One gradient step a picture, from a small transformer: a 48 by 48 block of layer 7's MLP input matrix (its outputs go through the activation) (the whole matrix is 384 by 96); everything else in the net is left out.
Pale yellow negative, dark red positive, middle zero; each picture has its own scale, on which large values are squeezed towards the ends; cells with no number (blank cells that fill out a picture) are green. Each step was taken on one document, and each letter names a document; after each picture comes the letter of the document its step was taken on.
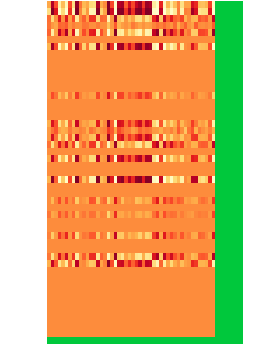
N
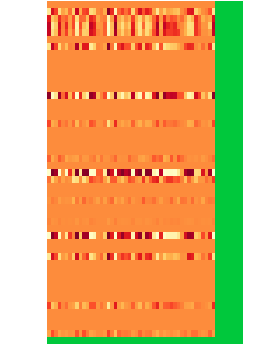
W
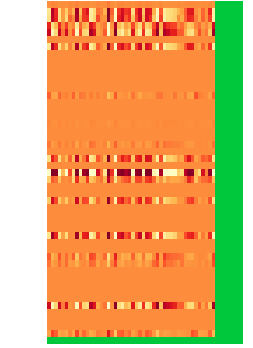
W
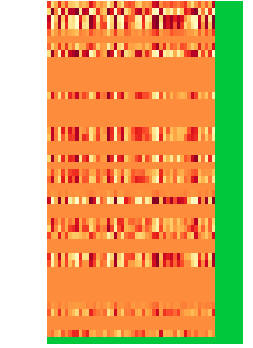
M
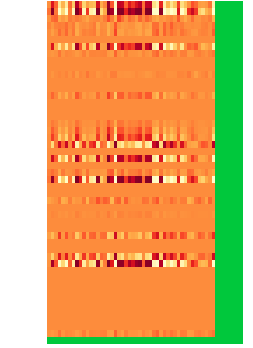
N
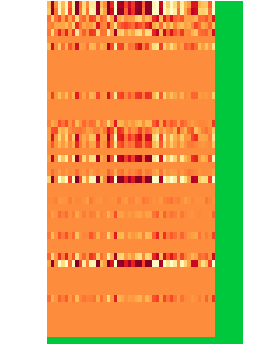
N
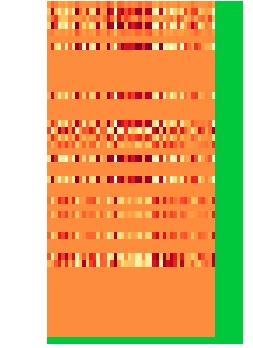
N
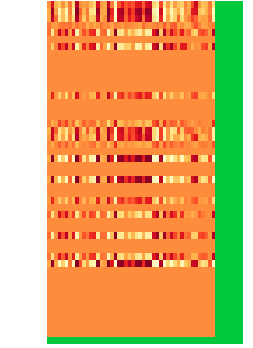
N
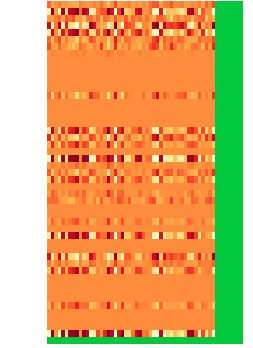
M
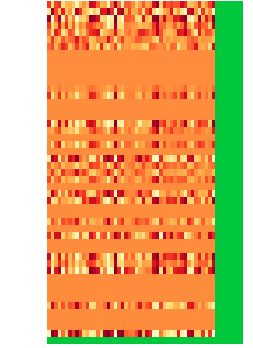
M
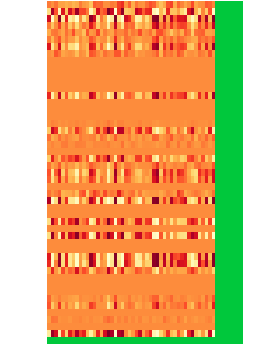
M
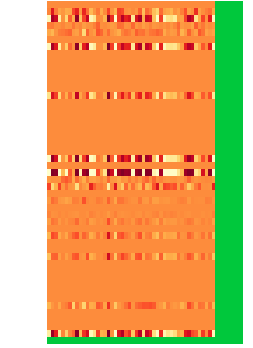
W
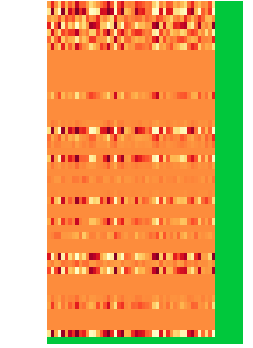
M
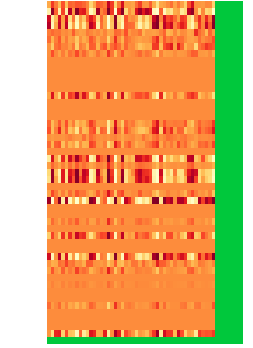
M
